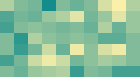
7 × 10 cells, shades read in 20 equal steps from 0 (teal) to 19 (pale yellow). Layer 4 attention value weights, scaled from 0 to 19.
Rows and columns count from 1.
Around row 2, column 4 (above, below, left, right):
0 9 7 13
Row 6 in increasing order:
4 8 8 9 10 11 12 15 15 18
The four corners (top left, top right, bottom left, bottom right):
13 13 9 4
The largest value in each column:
13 9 15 18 15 18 10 16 19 13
